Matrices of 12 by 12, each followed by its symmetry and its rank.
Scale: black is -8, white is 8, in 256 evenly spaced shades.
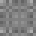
symmetric, rank one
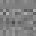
neither, rank two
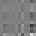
neither, rank one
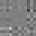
antisymmetric, rank two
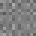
neither, rank two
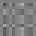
neither, rank one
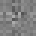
antisymmetric, rank two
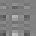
neither, rank one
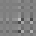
symmetric, rank one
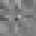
antisymmetric, rank two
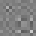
symmetric, rank two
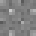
symmetric, rank two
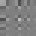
symmetric, rank one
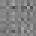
neither, rank two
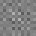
symmetric, rank two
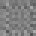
antisymmetric, rank two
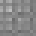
symmetric, rank two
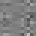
neither, rank two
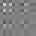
symmetric, rank one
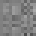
neither, rank two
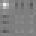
symmetric, rank one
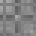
symmetric, rank two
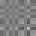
symmetric, rank one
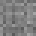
antisymmetric, rank two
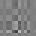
neither, rank one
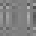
neither, rank one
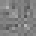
symmetric, rank two
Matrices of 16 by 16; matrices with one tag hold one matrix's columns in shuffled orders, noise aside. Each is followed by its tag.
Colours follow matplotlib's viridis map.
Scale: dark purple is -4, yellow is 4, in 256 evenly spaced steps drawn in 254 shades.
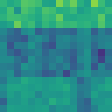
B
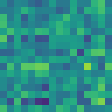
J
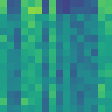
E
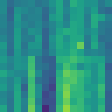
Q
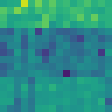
B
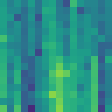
Q
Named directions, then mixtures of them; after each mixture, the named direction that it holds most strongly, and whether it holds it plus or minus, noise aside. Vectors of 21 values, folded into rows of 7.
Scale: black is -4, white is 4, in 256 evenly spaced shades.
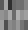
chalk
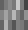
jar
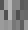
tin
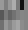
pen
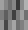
jar, minus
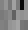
pen, plus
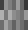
jar, plus
